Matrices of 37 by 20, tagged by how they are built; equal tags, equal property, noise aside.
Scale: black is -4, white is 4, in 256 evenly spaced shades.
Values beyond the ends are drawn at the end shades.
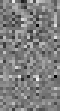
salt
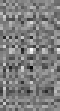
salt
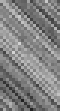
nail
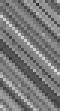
nail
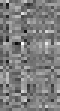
salt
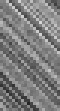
nail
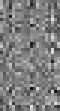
salt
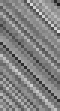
nail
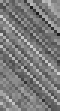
nail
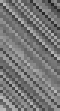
nail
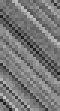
nail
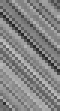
nail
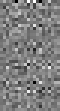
salt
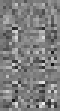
salt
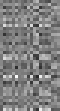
salt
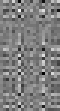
salt
